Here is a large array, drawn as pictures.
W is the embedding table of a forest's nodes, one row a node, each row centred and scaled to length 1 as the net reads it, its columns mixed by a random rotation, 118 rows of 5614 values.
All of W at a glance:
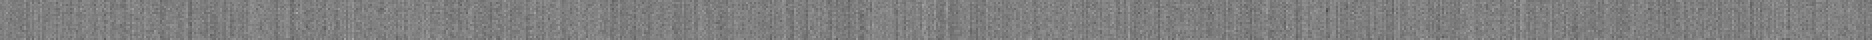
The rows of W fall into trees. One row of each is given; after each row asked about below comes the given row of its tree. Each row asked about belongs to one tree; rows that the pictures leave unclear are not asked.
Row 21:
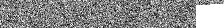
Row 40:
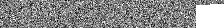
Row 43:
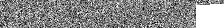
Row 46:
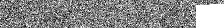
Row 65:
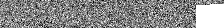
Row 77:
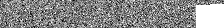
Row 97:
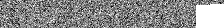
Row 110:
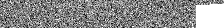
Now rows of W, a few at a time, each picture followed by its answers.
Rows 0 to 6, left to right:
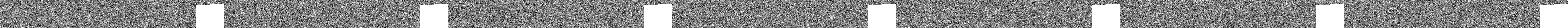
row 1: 40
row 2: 46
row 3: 40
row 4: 97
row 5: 21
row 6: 77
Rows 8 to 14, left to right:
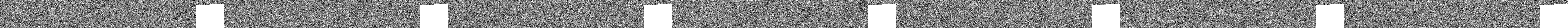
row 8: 65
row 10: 46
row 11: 21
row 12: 40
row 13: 97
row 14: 46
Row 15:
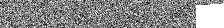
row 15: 21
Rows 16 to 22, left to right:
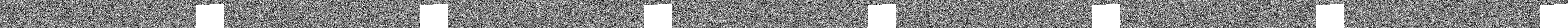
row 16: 97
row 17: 40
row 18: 110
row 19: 97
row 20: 77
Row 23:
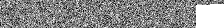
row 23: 97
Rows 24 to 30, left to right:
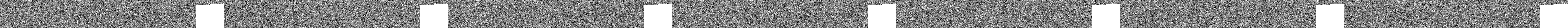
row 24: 21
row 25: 46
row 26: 21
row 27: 21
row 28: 77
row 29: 77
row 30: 46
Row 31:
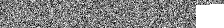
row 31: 65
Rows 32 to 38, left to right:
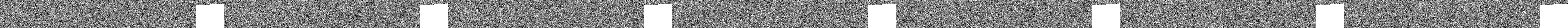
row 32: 65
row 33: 21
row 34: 65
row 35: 77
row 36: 21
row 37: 21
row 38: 40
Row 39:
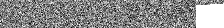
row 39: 21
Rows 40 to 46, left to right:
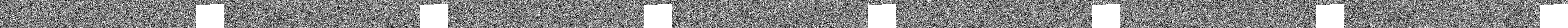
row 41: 46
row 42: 97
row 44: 65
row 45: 65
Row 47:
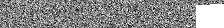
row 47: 77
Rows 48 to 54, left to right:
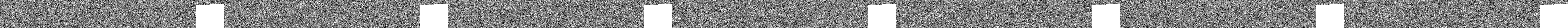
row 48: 65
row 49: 40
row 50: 77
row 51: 97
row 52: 21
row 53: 110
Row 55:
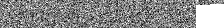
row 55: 77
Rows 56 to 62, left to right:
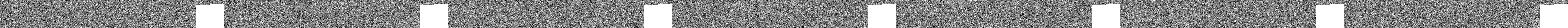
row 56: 46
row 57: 43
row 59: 110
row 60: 21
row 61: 65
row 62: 43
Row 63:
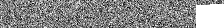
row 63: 40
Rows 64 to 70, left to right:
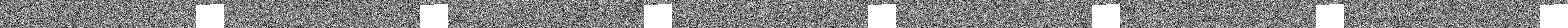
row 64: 40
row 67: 40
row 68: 65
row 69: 97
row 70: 40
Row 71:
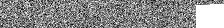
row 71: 110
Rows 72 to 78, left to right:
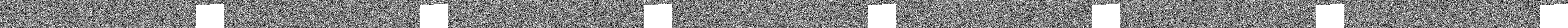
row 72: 97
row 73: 65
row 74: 21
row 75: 46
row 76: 21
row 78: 65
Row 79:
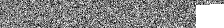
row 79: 65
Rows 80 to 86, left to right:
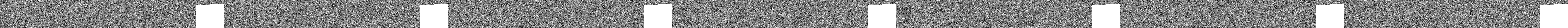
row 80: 40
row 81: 77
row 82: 65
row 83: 97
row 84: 97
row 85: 65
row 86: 40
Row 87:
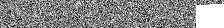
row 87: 40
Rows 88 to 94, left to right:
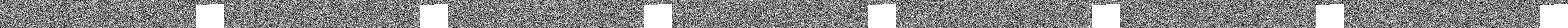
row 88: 40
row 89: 77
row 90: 110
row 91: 21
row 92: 43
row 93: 97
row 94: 97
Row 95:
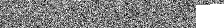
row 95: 21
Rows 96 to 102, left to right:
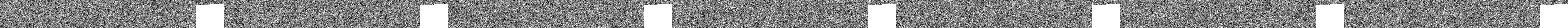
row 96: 110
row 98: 46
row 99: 77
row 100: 43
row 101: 21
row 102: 97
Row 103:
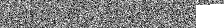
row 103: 77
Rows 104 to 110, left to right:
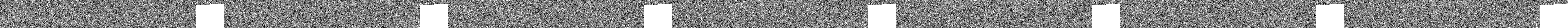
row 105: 43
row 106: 65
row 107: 110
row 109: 65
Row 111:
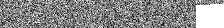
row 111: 21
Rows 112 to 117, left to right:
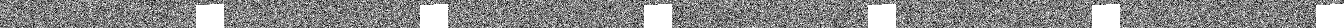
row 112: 110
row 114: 65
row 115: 46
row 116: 97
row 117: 65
